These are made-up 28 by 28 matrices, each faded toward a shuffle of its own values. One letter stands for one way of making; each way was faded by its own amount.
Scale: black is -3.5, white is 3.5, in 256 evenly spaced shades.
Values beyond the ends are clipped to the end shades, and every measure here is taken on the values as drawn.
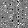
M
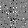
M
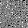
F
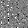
M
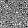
F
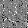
M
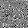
M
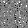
M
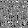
M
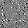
M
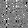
M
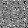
M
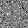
F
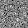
F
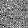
M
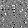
M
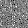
F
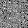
F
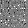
M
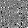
M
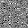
M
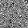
F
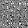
M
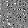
M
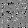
M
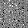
F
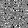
F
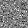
F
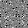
M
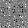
M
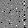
M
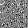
F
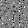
M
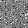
F
